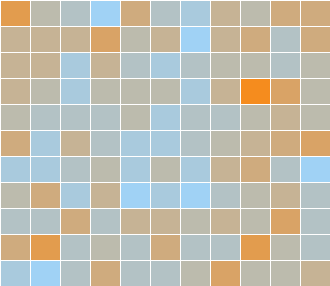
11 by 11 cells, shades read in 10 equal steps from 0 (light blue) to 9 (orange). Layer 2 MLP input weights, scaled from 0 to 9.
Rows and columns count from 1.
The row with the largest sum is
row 2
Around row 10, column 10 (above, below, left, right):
6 3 7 2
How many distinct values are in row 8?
6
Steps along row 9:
same up down up same down up down up down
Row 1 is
7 3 2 0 5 2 1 4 3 5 5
